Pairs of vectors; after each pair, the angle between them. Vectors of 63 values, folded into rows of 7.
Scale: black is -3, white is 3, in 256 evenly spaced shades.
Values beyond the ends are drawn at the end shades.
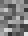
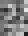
nearly opposite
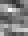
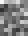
partly opposed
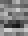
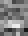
nearly opposite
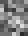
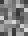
orthogonal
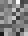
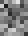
orthogonal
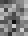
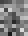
nearly parallel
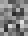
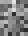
orthogonal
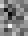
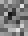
partly aligned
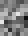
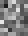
partly aligned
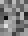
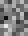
nearly parallel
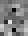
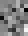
partly aligned
